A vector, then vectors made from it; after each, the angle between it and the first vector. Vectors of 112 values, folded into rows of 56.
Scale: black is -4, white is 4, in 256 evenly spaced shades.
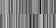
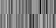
nearly parallel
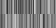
partly aligned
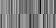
nearly parallel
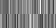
nearly opposite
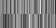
partly opposed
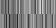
partly opposed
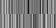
partly aligned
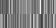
nearly opposite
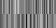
partly aligned
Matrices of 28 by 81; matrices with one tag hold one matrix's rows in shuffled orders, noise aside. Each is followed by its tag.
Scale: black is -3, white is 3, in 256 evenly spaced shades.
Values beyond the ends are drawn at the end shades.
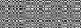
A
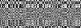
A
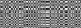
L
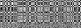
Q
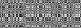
A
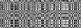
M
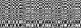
A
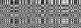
M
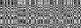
Q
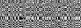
A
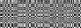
Q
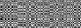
Q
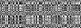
A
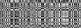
M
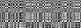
A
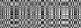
M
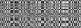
M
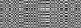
L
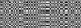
L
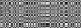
L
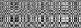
M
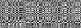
A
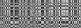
M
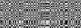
L
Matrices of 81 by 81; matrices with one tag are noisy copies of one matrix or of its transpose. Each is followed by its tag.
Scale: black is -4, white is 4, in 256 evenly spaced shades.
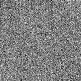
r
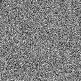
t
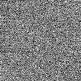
r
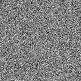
t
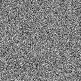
t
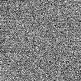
r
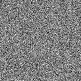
t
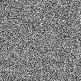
t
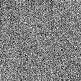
r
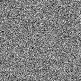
t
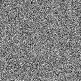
t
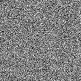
t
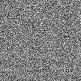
t
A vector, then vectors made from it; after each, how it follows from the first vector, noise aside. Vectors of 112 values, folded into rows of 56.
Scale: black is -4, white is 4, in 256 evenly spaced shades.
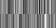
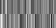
wrapped around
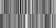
wrapped around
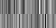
sign-scrambled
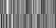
wrapped around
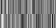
wrapped around
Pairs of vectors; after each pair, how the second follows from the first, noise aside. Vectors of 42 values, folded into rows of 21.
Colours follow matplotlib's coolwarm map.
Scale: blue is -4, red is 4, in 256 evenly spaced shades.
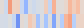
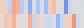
reversed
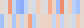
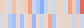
wrapped around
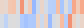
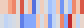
scaled up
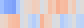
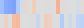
partly zeroed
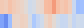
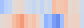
wrapped around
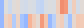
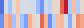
scaled up
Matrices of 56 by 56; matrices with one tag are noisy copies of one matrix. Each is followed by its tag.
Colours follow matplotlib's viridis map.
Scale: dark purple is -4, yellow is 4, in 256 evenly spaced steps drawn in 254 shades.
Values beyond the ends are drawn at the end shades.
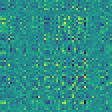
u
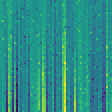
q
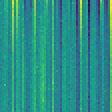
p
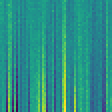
q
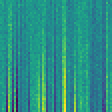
q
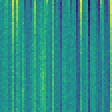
p
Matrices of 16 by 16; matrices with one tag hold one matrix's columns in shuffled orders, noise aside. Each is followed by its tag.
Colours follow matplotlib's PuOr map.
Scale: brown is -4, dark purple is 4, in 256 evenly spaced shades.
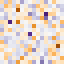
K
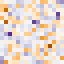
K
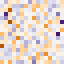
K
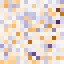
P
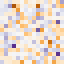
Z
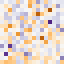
P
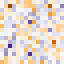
Z
